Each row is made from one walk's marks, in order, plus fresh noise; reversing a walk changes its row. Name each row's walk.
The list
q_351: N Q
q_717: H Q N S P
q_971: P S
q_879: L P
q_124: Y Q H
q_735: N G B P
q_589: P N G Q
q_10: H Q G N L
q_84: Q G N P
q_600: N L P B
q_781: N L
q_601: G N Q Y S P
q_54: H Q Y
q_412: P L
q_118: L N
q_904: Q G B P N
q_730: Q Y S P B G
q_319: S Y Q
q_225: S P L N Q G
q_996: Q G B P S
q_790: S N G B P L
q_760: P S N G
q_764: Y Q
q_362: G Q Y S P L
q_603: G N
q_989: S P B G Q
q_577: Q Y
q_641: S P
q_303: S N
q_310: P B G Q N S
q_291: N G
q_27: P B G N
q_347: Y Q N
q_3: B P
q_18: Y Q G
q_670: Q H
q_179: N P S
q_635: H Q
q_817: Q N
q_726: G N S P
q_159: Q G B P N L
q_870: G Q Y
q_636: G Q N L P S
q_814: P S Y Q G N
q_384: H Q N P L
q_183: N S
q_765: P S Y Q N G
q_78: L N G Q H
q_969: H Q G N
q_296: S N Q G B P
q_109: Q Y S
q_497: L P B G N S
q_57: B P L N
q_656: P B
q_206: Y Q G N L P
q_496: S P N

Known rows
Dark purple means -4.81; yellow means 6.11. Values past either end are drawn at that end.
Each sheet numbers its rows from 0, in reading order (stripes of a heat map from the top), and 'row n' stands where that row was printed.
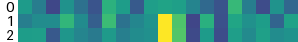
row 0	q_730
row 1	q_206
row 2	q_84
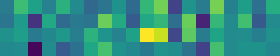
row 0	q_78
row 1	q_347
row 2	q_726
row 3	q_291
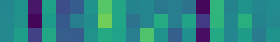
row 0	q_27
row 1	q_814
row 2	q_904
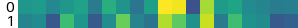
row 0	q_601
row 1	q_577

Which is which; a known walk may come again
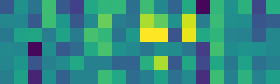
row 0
q_57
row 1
q_577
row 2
q_971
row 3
q_291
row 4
q_589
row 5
q_969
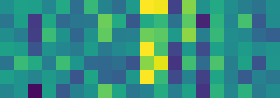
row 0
q_641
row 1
q_347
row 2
q_870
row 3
q_84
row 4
q_635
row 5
q_296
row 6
q_814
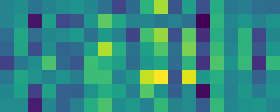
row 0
q_989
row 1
q_27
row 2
q_351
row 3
q_303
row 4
q_10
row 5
q_179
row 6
q_904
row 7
q_760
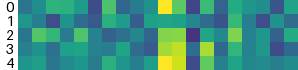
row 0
q_879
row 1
q_730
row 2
q_670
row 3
q_764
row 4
q_726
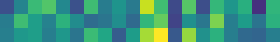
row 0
q_384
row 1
q_78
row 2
q_996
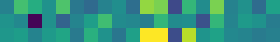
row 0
q_124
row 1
q_765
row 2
q_601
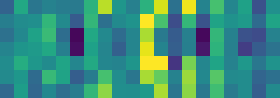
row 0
q_183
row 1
q_206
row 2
q_600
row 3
q_656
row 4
q_717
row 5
q_54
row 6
q_497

